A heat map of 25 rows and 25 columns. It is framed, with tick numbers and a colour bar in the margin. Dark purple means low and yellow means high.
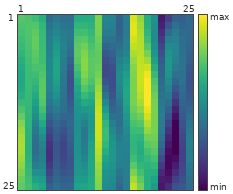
Calmest part: top left. Average level on the scale: 50%. Grain: streaks running down. Stripes: upright, repeating 3 times. Ninth with the lowest average: bottom right.
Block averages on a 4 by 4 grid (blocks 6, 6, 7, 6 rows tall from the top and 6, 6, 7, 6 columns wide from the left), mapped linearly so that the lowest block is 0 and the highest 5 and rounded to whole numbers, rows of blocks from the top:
5541 / 5552 / 4351 / 3340
